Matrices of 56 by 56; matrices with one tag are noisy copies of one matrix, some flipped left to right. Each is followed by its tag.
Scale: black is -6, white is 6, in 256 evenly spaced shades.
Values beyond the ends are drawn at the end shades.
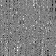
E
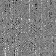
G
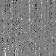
G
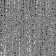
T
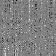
G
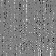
G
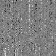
G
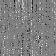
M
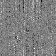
M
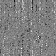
M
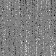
T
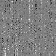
G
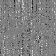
M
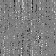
M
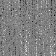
T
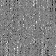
E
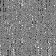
E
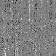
G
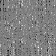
E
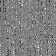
E
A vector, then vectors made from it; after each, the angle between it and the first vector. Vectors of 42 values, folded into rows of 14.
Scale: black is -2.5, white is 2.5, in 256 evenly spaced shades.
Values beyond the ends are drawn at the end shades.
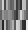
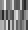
partly opposed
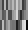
nearly opposite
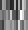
partly aligned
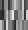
orthogonal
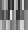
orthogonal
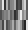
nearly parallel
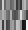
nearly parallel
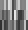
partly opposed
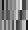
nearly opposite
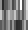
partly opposed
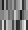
nearly opposite
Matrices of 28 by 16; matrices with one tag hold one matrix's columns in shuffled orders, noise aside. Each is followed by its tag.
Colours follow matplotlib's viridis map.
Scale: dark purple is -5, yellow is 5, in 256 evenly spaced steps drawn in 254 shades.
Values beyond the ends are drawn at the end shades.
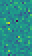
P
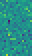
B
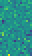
B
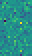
P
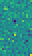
B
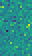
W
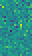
W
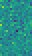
W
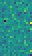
P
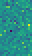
W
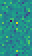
P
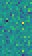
P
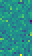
B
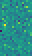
W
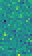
B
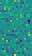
B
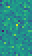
W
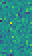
P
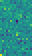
B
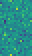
B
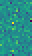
P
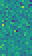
W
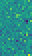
B
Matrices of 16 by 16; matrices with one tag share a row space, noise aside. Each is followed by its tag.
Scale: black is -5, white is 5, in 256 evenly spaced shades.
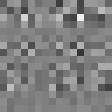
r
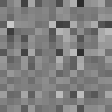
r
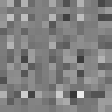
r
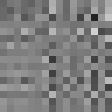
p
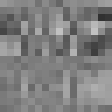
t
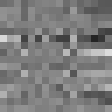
t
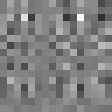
r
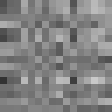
t
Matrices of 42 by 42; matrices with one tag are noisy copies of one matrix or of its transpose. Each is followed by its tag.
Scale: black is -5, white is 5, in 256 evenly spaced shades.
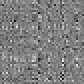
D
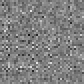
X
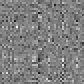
D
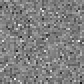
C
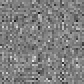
D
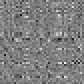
D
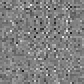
X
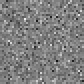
C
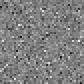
C
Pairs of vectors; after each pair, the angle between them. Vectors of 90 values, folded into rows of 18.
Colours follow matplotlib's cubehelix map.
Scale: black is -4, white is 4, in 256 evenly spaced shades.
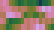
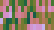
partly aligned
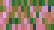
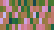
nearly parallel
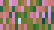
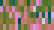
nearly opposite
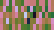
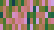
partly aligned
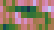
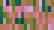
partly opposed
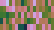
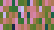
orthogonal
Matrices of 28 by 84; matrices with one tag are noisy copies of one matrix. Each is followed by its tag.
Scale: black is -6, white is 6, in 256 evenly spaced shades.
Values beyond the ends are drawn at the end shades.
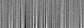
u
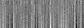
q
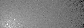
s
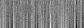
q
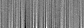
u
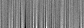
u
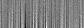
u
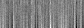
q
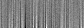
u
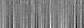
q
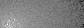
s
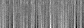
q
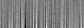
u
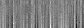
q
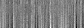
q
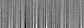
u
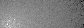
s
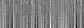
q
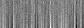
q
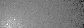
s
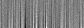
u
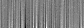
u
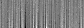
u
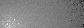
s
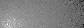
s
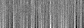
q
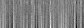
q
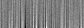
u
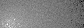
s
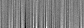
u
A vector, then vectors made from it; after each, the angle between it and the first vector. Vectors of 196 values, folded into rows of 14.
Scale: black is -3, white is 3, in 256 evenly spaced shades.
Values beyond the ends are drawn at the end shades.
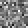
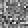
orthogonal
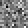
partly opposed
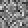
partly opposed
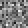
partly aligned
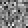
nearly opposite
